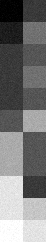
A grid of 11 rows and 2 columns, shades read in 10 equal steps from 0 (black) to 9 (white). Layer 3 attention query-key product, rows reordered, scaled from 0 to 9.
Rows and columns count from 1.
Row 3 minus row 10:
-6 -4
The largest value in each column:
9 8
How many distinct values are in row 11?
2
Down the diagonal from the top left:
0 4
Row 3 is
2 3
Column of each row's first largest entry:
2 2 2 2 2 2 1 1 1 1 1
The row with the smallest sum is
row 1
